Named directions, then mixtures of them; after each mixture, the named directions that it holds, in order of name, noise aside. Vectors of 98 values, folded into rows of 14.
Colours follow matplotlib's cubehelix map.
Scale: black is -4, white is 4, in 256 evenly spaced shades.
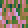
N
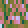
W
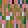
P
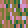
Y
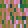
Y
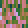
N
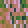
Y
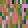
P, Y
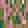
P, W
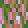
N, W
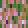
N, W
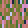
P, Y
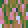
N, W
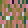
P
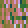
Y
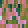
N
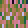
P
